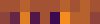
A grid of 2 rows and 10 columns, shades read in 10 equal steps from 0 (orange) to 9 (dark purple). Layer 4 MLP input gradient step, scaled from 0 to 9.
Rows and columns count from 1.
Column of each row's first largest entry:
1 6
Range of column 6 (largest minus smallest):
5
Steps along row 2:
up down up down up down up same up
